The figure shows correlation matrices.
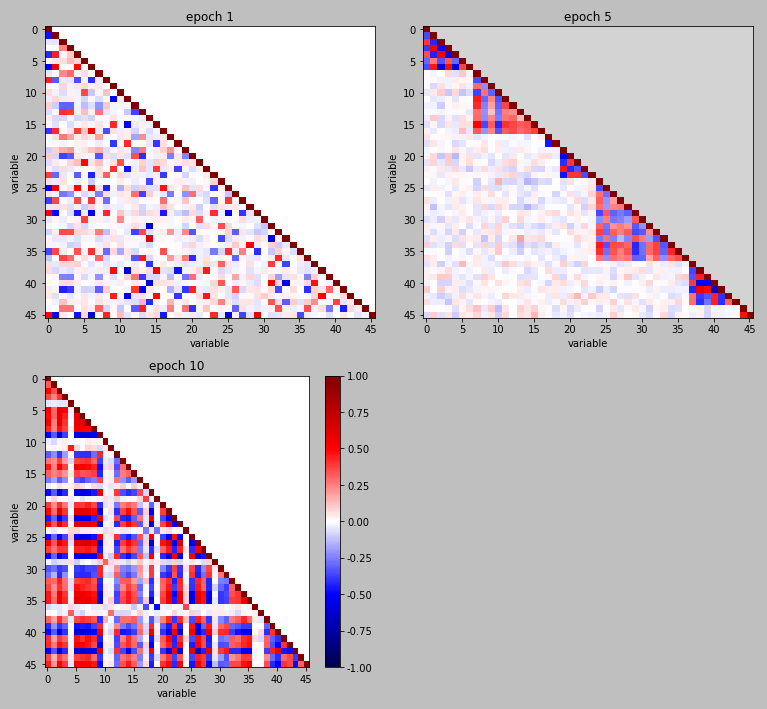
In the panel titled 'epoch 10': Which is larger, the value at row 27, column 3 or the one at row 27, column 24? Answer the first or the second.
the first
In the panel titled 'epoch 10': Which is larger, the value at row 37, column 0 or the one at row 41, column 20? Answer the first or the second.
the second
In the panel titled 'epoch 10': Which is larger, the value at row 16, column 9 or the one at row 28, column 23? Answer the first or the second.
the first
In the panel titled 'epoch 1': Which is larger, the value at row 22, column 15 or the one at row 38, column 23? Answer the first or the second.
the first
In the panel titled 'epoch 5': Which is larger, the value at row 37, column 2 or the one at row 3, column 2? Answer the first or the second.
the first
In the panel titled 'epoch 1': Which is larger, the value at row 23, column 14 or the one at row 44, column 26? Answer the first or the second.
the first
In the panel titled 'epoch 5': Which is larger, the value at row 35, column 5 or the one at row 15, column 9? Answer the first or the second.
the second
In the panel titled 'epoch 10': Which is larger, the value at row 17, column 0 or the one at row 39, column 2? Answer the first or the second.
the first
